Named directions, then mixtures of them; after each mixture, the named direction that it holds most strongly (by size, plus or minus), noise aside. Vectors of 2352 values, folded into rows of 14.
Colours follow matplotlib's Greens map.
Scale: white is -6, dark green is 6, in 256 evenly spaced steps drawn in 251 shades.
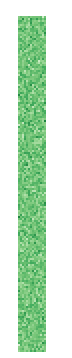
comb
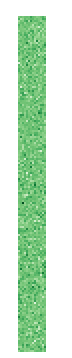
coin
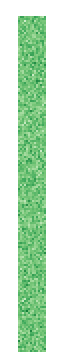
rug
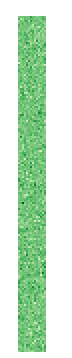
coin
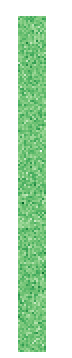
coin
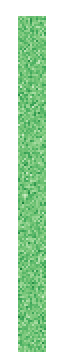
comb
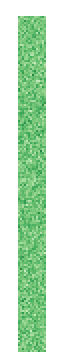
rug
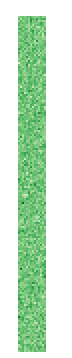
coin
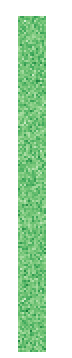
rug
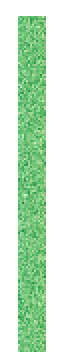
comb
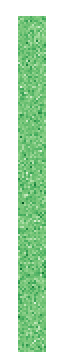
coin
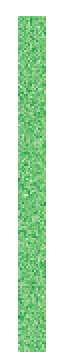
comb
